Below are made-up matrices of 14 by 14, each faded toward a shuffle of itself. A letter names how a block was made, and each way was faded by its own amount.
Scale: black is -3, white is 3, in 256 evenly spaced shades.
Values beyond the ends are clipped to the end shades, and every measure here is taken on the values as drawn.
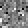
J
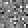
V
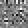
V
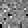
J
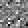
V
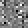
V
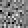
J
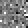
J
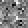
J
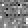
V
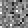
J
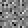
V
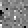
V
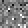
V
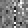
J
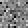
J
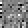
V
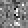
J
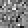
J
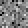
J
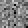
J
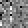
J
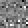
V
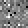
V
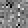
J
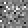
V
